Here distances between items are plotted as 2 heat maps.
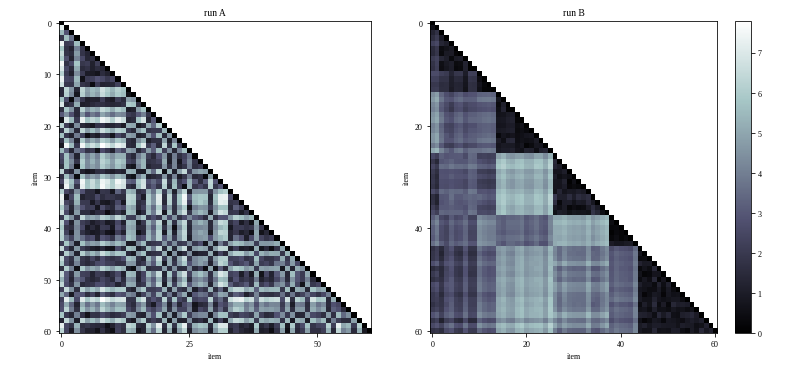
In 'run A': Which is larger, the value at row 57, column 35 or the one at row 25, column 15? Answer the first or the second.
the first
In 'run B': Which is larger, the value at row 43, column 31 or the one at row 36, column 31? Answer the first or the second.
the first
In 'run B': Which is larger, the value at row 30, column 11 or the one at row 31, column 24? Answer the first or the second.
the second
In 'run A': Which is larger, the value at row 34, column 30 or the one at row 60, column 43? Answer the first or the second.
the first
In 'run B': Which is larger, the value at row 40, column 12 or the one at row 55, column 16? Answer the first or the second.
the second
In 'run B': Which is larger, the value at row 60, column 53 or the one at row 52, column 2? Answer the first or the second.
the second
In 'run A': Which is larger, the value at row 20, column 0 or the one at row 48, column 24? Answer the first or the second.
the first
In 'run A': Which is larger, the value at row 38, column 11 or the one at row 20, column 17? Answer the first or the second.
the first
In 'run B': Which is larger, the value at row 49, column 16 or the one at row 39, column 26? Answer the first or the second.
the second
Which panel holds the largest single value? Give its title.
run A
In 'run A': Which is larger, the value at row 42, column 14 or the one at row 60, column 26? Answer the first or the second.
the first
